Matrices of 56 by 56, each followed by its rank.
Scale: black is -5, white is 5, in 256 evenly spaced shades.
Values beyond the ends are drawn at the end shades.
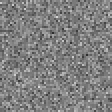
full rank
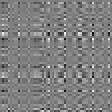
two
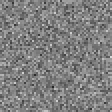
full rank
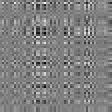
two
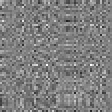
five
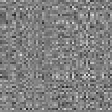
five
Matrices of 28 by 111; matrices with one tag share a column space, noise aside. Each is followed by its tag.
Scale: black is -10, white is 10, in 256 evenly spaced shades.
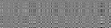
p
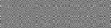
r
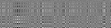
p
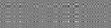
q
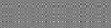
q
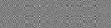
r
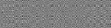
r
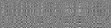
p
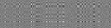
q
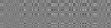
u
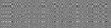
q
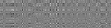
u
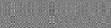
p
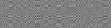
r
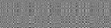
p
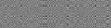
r
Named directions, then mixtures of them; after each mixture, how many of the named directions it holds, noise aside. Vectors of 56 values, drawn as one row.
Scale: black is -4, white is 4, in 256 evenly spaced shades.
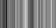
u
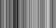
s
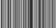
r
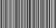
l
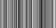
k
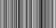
one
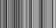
three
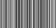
two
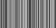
two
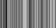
three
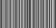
one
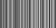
two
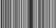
three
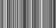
two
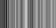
one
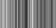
two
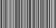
one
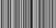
one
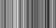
one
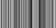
two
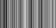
two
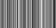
one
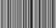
two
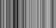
one
